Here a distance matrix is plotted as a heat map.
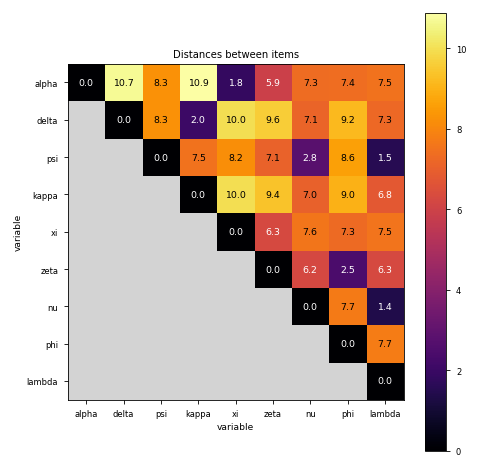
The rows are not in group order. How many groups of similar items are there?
4
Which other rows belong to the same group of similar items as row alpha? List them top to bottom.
xi
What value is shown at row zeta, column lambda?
6.3
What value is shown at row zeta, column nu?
6.2
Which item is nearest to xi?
alpha
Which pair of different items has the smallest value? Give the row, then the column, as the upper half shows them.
nu, lambda
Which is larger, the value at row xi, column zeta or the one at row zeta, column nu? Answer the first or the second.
the first
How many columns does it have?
9
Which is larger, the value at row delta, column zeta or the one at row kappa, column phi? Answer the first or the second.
the first
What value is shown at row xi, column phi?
7.3
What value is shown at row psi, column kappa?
7.5
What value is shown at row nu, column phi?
7.7
